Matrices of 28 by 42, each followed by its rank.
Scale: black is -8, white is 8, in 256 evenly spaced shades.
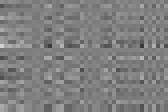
two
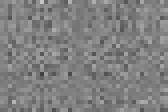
five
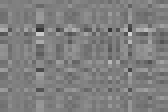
two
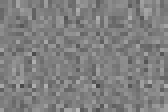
five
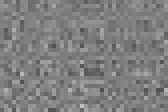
five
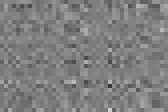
five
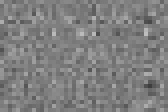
five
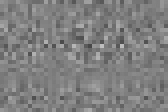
five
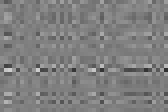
two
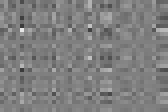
two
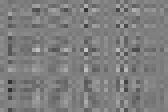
two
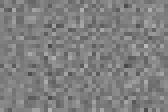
five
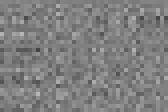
five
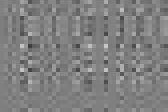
two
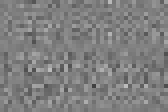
five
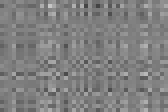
two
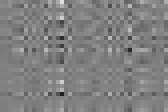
two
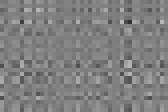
two
